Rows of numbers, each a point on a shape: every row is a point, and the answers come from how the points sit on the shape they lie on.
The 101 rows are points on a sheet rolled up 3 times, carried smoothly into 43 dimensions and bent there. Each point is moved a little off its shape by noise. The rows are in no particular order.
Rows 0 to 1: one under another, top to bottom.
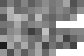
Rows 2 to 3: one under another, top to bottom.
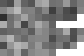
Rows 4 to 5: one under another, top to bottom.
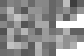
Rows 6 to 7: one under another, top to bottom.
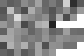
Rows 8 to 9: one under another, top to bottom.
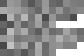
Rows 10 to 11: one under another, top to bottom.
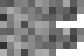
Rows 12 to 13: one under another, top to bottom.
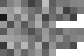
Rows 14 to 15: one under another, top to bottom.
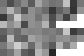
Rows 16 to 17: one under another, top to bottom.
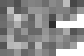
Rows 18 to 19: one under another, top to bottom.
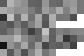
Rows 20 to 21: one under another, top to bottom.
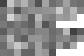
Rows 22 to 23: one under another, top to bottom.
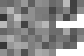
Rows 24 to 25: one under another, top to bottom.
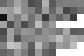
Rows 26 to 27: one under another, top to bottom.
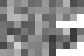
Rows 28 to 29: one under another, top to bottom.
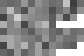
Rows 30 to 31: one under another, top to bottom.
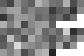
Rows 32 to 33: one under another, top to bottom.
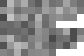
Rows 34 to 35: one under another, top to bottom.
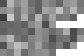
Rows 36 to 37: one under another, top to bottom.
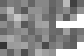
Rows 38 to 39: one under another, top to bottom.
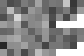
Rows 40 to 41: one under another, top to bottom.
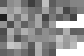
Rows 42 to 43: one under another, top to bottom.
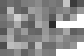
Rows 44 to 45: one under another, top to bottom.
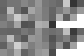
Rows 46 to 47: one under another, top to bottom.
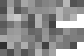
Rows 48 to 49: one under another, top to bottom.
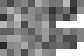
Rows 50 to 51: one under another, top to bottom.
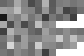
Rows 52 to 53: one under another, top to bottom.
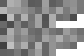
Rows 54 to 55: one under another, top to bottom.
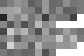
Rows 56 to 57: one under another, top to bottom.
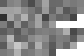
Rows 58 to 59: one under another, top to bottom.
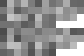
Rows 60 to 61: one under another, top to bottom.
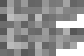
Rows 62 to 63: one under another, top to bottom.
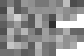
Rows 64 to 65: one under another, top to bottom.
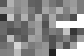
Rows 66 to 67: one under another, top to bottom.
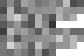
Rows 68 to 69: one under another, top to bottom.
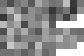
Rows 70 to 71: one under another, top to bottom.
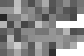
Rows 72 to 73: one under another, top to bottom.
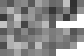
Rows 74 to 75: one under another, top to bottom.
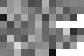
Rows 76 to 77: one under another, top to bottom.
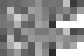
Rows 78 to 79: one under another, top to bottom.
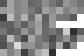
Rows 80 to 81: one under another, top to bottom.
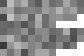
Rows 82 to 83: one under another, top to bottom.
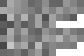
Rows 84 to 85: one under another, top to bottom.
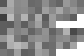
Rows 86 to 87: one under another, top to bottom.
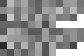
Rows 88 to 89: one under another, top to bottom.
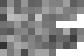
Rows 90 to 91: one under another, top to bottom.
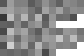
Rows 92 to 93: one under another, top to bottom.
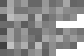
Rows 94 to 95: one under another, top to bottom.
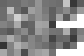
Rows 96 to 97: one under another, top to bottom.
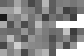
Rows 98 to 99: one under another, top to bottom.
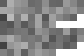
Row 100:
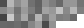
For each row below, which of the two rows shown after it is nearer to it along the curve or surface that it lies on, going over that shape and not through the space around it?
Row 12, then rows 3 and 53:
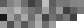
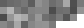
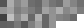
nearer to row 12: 53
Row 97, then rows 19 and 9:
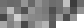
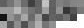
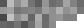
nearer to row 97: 9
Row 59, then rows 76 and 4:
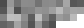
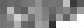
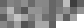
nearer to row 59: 76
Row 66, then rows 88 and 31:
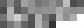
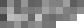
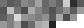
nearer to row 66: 31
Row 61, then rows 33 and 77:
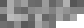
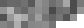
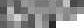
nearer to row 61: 33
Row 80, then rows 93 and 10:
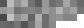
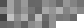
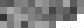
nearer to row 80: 93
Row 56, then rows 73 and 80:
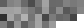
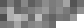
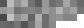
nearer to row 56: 80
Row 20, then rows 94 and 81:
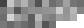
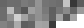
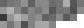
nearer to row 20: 94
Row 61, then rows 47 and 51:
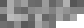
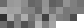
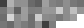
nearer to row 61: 47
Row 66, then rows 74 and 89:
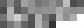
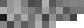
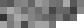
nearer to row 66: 89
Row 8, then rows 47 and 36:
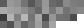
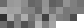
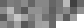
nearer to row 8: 47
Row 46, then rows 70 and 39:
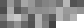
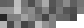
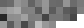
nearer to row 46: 39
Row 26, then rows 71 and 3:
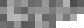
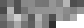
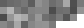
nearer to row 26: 3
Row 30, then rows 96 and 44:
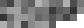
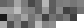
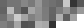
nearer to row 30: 96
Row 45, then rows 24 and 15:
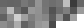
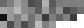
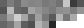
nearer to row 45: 15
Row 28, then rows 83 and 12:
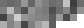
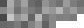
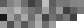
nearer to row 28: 83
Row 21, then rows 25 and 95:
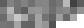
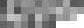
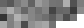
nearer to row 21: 95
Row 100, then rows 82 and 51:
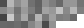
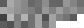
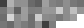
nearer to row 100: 51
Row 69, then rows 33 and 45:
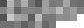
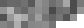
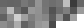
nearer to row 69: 33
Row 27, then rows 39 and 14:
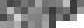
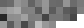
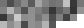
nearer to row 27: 14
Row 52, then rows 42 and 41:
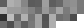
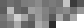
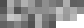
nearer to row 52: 41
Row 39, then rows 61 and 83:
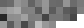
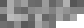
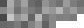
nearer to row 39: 83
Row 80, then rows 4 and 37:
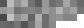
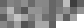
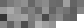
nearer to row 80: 4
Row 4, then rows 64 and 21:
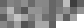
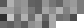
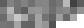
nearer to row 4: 21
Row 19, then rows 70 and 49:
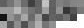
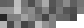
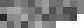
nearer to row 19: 70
